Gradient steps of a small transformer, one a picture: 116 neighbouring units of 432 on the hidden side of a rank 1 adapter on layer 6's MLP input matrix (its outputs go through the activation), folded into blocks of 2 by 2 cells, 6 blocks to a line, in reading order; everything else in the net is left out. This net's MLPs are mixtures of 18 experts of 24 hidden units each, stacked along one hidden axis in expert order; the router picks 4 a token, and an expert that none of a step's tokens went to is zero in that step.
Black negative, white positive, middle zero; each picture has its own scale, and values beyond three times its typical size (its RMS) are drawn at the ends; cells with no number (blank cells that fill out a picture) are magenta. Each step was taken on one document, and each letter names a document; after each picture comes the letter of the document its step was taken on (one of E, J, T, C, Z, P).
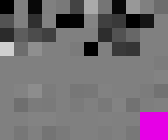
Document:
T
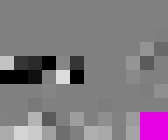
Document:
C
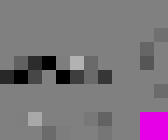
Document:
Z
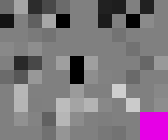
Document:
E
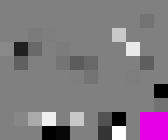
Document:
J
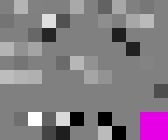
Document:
E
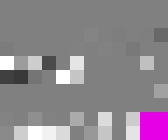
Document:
C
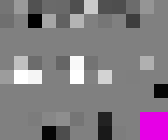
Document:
E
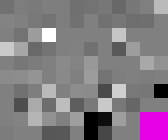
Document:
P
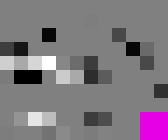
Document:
Z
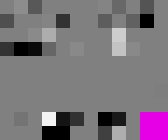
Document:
E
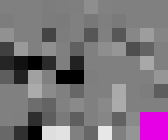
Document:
C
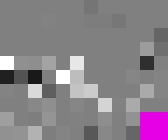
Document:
C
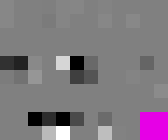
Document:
E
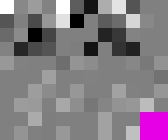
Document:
T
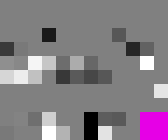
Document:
Z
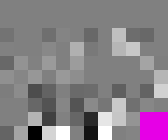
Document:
C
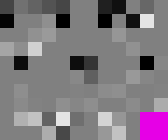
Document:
J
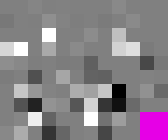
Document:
P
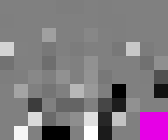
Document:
P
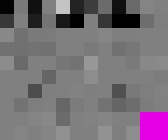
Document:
T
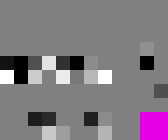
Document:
Z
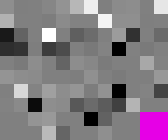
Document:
P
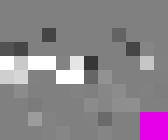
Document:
Z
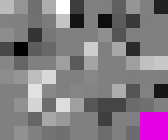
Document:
T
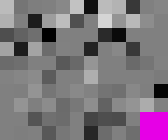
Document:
T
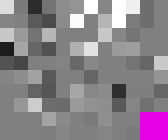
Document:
T
